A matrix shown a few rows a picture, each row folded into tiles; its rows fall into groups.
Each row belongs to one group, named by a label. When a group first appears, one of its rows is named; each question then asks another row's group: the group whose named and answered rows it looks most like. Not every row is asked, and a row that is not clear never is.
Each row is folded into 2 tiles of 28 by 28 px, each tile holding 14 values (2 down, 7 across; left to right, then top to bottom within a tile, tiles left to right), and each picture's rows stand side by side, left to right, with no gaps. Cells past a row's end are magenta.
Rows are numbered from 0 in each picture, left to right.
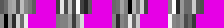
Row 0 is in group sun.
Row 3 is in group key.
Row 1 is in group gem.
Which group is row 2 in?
sun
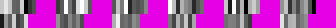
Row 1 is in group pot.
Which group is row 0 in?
gem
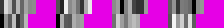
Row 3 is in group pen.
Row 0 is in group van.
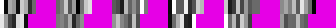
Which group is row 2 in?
pen
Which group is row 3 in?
van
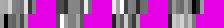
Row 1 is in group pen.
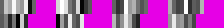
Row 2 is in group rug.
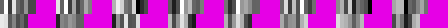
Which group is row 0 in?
key
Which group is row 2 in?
gem
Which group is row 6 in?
key
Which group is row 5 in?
gem
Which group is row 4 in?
rug
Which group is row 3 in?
rug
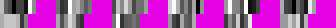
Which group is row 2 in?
key
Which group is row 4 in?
gem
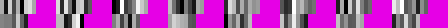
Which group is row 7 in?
gem
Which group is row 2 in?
pot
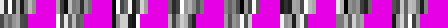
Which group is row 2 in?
van
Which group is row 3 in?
rug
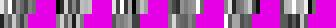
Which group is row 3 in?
pen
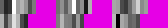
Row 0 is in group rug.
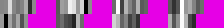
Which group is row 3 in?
rug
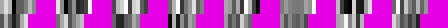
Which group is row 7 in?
key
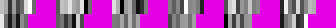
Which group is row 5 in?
van
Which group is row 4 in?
van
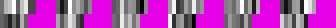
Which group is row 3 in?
key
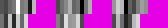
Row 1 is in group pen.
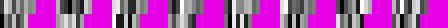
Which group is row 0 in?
van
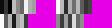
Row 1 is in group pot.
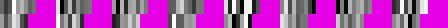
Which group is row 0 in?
rug
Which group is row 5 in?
key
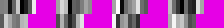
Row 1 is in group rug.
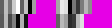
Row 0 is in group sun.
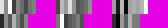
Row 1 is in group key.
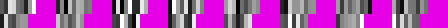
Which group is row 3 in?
van
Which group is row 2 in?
van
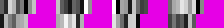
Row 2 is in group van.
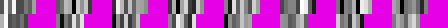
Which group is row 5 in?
pot
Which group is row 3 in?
van
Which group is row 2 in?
van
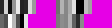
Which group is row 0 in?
van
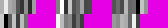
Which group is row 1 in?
key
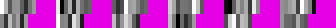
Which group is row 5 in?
pot
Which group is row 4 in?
pen
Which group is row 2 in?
rug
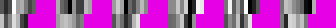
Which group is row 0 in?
rug
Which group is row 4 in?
gem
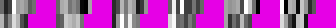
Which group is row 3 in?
key
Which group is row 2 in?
pen
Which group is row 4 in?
pot
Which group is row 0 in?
rug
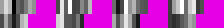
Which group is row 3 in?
sun
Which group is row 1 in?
key
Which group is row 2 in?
rug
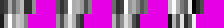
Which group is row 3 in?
gem
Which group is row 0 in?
pen
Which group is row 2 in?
rug
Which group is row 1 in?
rug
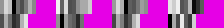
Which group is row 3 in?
gem
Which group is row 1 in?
pot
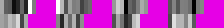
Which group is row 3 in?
pen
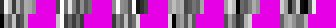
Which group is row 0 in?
van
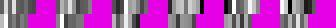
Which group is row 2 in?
rug
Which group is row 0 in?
key
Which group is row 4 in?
pot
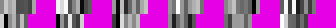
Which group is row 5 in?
key
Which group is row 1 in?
gem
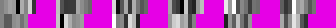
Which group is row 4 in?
gem
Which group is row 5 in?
rug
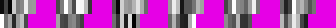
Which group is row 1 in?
pot
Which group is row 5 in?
rug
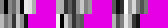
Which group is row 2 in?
rug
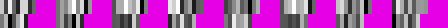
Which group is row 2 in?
sun
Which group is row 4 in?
pen
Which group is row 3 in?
gem
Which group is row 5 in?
sun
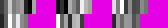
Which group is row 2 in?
gem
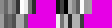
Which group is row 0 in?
pot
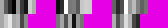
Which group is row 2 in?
rug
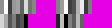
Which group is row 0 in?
key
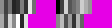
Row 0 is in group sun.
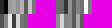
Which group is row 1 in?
pen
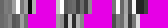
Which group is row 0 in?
sun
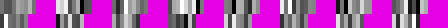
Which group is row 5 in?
gem
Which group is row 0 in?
pen
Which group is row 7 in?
pen
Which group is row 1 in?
gem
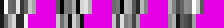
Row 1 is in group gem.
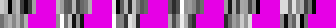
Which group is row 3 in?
rug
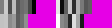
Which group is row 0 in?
key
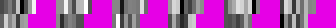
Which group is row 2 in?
pen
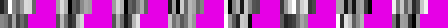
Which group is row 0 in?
pot
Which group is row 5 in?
sun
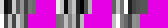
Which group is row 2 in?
key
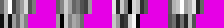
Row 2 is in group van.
